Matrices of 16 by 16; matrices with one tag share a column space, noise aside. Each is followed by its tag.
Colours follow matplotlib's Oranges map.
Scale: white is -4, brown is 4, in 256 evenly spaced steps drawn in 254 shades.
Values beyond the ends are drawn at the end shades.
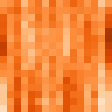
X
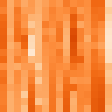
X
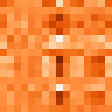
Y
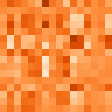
Y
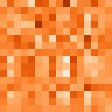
Y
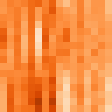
X
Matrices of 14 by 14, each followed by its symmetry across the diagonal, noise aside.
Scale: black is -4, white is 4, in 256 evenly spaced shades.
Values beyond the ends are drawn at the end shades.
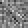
antisymmetric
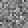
symmetric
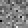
neither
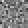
antisymmetric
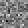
neither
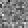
neither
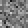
neither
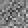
symmetric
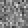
neither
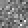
symmetric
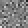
antisymmetric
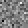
antisymmetric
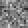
antisymmetric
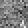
neither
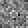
symmetric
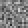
antisymmetric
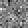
antisymmetric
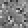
antisymmetric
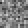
antisymmetric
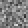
antisymmetric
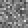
neither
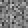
neither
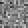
neither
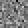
neither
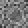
symmetric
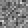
symmetric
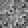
symmetric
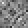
symmetric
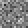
symmetric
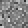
symmetric
